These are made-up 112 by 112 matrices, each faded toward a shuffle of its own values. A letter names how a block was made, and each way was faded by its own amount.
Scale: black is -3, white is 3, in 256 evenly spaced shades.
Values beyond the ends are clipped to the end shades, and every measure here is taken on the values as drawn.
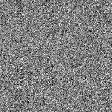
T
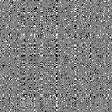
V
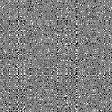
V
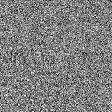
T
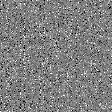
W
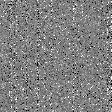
W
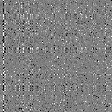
V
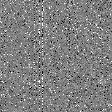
W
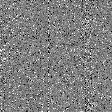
W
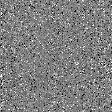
W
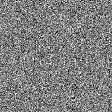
T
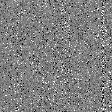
W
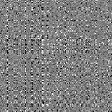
V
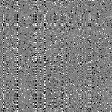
V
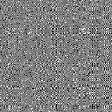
V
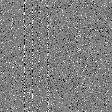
W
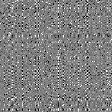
V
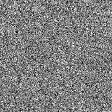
T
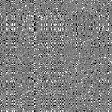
V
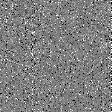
W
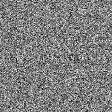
T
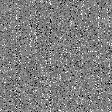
W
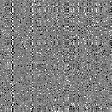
V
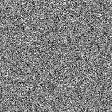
T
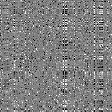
V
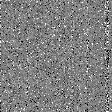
W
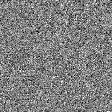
T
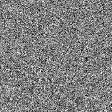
T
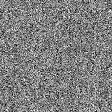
T
